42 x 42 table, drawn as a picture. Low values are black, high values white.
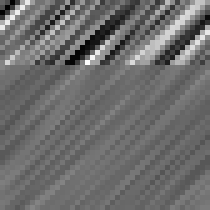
On average the colour sits 40% of the way up the scale. Streaks slant up to the right. No row or column stands out. There is no overall slope. A horizontal seam about 30% of the way down splits the table, and the bottom part is calmer.
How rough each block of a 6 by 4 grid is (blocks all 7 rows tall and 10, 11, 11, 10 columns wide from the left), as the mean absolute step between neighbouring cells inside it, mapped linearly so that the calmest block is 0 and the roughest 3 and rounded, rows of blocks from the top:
3 3 2 3 / 2 3 2 3 / 0 0 0 0 / 0 0 0 0 / 0 0 0 0 / 0 0 0 0
